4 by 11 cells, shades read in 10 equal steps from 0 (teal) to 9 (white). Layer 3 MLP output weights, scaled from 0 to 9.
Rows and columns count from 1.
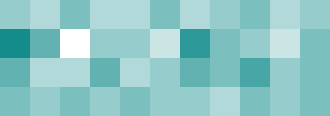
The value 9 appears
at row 2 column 3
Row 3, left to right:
3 6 6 3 6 5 3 4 2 5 4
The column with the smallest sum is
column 1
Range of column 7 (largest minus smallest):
5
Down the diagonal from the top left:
5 3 6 5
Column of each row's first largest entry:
2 3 2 8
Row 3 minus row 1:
-2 0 2 -3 0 1 -3 -1 -2 -1 -1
